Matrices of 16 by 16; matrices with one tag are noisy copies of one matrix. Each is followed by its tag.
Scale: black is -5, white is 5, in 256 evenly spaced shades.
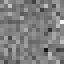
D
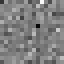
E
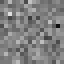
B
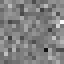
D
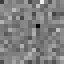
E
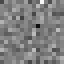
E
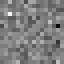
B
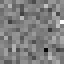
D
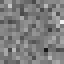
D
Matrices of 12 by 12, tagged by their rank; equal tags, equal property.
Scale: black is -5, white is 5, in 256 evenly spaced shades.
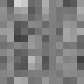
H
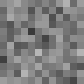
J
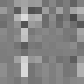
H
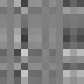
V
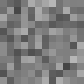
J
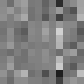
H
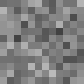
J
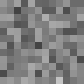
J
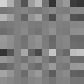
V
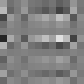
V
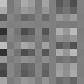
V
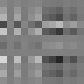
V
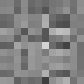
H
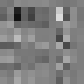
H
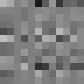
H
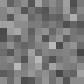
J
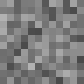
J
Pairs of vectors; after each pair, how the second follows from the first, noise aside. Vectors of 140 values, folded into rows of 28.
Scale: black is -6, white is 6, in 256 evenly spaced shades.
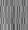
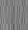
shrunk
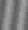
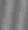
shrunk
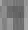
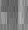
wrapped around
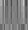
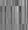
wrapped around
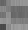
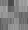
wrapped around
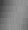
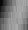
scaled up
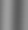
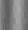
negated
